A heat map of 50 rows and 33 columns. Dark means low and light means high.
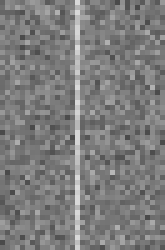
Odd lines: column 16. Slope: none. Histogram: skewed, a long tail of high values. Average level on the scale: 50%. Stripes: none.
